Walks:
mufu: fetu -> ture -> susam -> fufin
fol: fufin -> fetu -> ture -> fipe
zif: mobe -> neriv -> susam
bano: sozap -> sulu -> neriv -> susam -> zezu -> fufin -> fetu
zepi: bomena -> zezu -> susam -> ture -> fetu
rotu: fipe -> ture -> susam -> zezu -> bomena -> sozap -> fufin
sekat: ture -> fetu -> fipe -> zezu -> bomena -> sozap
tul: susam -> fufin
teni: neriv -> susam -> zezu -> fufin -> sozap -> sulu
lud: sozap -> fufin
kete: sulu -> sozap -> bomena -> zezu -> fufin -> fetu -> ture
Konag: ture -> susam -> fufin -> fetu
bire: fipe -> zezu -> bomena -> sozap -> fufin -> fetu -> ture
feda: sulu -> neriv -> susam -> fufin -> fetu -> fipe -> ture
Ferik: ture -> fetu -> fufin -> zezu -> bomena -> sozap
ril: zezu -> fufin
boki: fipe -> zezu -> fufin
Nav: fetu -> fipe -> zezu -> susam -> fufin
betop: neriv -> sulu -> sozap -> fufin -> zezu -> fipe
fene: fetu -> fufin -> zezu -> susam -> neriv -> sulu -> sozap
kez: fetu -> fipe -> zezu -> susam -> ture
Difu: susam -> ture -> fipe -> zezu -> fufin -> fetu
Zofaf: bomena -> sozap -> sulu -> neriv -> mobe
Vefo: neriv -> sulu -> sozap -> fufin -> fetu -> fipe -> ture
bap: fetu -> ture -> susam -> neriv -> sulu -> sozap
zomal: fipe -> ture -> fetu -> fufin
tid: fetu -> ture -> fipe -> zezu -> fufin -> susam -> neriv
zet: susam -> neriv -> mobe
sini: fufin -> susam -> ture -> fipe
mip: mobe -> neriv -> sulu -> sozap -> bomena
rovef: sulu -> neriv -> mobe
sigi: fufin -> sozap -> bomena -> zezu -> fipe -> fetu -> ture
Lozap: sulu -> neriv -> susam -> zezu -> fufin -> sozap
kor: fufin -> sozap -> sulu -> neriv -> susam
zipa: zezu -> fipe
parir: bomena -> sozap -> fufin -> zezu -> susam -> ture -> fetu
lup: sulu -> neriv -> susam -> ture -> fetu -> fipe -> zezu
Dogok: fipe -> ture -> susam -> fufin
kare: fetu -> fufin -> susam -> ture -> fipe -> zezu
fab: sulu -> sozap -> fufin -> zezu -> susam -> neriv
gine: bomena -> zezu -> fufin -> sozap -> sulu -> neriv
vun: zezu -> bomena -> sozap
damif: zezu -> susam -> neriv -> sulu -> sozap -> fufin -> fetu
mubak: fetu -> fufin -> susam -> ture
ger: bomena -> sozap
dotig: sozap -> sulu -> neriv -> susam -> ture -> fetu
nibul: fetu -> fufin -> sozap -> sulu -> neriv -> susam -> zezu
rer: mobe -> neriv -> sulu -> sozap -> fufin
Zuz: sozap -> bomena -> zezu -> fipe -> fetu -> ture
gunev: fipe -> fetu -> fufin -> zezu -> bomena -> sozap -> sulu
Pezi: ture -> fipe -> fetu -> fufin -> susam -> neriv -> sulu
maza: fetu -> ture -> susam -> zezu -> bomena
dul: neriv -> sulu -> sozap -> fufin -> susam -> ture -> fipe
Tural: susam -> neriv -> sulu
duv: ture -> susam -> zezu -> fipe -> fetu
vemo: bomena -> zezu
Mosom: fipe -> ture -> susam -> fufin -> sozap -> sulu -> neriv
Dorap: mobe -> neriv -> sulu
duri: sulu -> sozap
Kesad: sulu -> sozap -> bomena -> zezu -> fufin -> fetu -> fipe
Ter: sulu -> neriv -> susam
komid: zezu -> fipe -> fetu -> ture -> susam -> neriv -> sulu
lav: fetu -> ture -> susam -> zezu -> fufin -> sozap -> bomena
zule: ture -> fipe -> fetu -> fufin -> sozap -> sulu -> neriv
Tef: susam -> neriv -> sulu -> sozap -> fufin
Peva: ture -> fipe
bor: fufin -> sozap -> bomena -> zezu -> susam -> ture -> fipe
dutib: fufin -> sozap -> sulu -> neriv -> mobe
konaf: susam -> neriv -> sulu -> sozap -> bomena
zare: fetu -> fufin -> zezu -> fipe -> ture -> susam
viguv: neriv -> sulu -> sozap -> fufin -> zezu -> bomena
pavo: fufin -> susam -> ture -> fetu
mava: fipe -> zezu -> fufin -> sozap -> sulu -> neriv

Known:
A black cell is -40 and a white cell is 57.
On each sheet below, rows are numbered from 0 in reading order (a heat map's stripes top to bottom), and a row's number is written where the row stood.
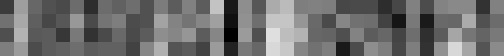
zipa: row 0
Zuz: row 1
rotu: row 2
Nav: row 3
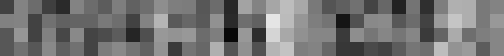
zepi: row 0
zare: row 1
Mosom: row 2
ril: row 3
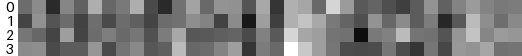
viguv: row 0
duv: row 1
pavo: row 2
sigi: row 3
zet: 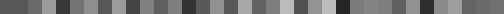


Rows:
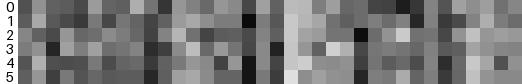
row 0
gine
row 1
sekat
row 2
mubak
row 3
Vefo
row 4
komid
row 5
Pezi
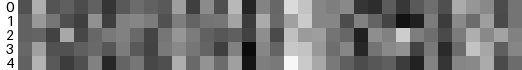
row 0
boki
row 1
vun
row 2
Konag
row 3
kez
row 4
bire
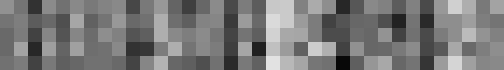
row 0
fene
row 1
parir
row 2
Ferik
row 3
dul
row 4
kare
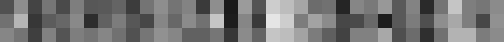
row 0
Difu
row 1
mava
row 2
lav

